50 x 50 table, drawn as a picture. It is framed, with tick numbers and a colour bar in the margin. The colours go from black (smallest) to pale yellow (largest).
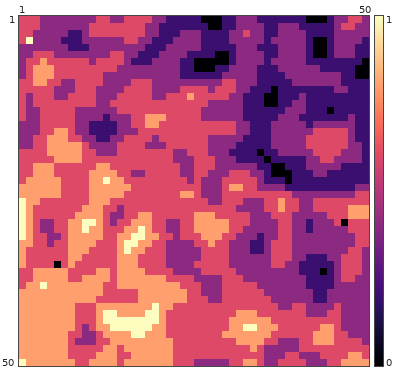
There are no regular stripes. The field climbs toward the bottom left. The ninth with the highest average is the bottom left. Neither half mirrors the other. Three lone cells stand out: one far higher and two far lower than their neighbours. The texture is blotchy. No row or column stands out.
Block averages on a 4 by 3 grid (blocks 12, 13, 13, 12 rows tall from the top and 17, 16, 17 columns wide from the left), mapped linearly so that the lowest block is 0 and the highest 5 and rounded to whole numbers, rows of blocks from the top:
210 | 330 | 432 | 543
